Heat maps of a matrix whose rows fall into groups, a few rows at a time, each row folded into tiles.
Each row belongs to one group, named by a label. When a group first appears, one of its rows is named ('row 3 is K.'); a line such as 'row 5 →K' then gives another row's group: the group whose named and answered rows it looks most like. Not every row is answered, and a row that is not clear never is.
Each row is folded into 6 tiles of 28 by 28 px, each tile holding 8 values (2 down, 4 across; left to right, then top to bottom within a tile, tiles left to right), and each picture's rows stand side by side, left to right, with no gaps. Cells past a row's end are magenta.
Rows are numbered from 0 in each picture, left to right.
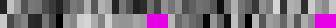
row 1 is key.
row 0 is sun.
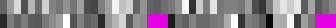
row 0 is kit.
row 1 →kit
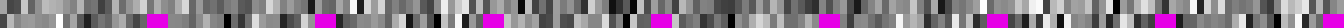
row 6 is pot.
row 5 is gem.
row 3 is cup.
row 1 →sun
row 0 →gem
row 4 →sun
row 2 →kit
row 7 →kit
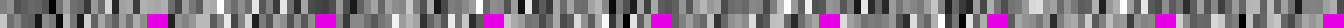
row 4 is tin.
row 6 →tin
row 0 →key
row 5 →cup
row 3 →cup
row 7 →cup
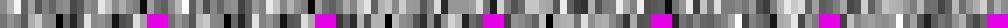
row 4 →kit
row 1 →sun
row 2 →pot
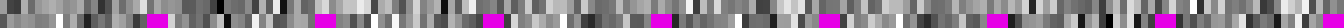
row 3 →gem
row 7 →kit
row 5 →gem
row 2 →pot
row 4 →kit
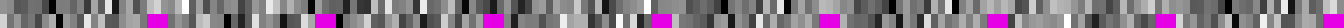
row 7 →key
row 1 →sun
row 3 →gem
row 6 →gem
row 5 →key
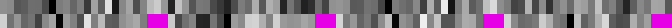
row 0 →key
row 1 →sun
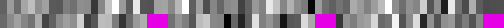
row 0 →tin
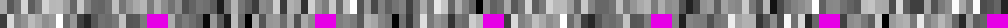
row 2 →sun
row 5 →tin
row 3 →gem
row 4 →gem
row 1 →key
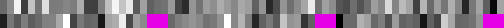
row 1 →gem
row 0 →kit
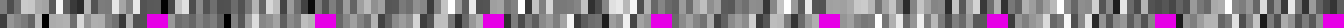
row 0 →tin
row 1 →sun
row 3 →kit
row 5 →pot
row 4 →tin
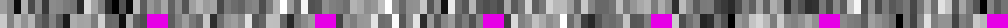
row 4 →sun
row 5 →sun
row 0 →cup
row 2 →pot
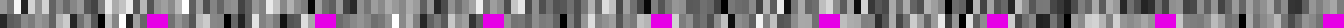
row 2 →gem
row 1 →sun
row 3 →sun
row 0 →kit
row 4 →key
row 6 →sun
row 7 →cup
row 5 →cup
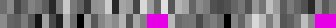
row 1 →sun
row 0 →key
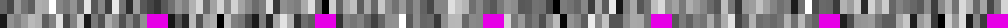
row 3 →key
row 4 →pot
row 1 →pot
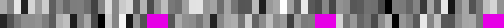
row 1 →tin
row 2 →key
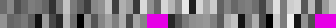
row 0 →key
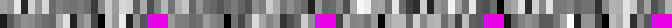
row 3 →kit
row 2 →tin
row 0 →kit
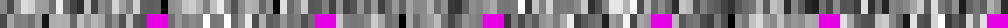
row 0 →tin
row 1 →pot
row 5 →cup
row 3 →kit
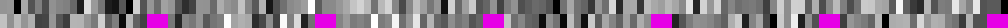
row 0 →cup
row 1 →gem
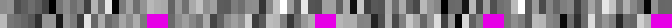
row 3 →sun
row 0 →key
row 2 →cup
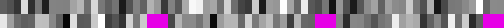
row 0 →cup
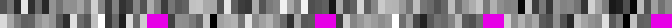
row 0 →cup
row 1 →tin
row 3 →cup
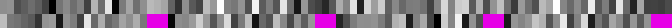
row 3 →pot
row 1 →pot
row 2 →kit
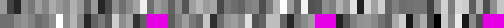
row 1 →tin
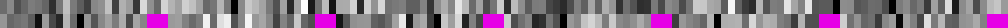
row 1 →pot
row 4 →tin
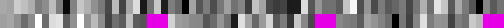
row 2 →sun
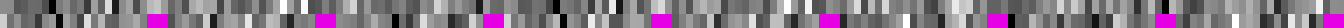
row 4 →tin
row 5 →kit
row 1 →tin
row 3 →key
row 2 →sun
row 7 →gem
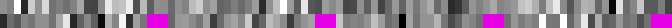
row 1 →tin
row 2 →cup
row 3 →pot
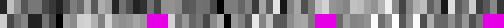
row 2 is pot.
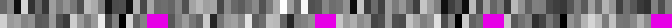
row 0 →cup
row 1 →tin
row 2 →cup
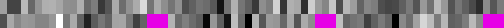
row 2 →sun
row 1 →key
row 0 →gem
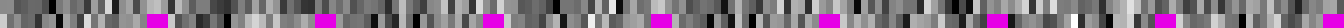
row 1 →sun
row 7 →cup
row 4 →key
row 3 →key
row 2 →key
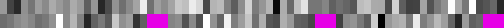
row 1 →pot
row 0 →gem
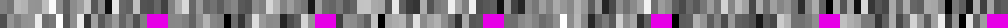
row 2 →tin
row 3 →gem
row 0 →pot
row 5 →cup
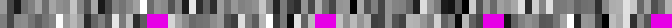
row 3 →kit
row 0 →gem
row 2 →cup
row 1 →cup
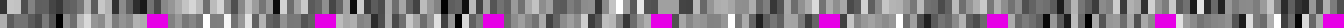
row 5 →gem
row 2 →cup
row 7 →cup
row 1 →pot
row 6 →key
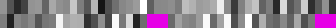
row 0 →gem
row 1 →pot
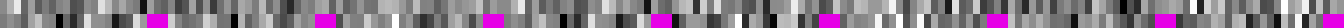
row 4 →kit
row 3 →sun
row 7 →kit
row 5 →pot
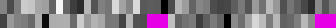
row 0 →tin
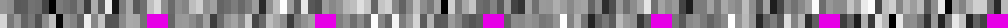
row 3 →gem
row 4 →gem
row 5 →pot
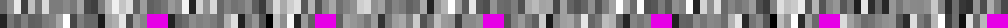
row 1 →kit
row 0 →kit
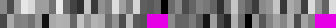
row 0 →tin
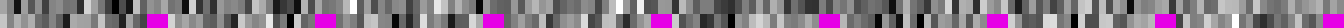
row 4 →sun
